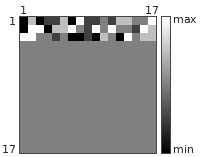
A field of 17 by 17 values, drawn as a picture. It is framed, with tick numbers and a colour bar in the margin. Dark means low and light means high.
There are no regular stripes. The ninth with the highest average is the top right. A few values lie far out on both sides of the bulk. A horizontal seam about 20% of the way down splits the table, and the bottom part is calmer.
